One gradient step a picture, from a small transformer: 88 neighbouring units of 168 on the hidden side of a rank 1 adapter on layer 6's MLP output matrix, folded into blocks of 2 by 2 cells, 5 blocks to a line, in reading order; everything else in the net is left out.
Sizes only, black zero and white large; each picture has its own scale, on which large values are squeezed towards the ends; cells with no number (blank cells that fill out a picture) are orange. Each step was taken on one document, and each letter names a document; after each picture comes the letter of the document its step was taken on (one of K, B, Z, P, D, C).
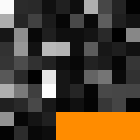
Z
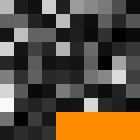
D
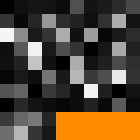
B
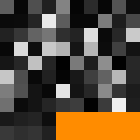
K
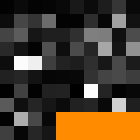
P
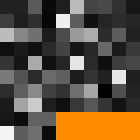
B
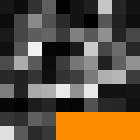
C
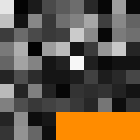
K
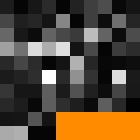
C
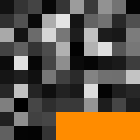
P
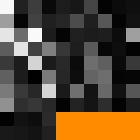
Z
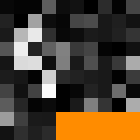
Z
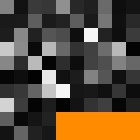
Z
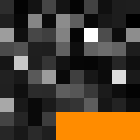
C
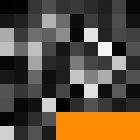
C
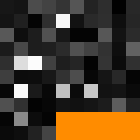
P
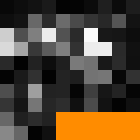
C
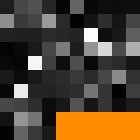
P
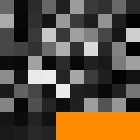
D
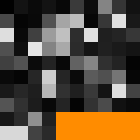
B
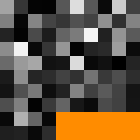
K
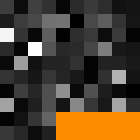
B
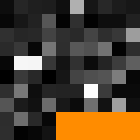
P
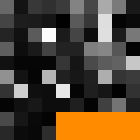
D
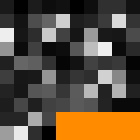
C
